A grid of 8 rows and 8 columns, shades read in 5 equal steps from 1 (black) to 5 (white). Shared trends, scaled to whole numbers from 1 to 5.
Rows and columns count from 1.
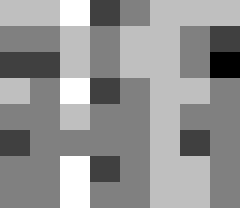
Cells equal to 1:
1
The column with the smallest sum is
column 4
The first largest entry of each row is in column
3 3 3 3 3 6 3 3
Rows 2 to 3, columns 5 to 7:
4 4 3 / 4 4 3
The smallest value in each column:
2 2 3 2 3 4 2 1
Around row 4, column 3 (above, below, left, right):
4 4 3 2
